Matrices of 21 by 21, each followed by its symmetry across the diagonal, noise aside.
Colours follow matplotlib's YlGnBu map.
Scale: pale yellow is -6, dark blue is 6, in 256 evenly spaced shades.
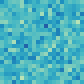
symmetric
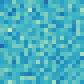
symmetric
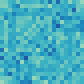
symmetric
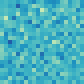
antisymmetric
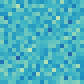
antisymmetric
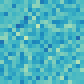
symmetric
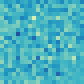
antisymmetric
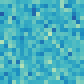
neither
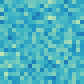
neither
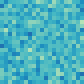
neither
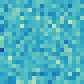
neither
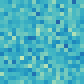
antisymmetric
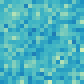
symmetric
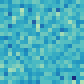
neither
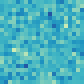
antisymmetric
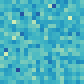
antisymmetric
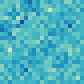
symmetric
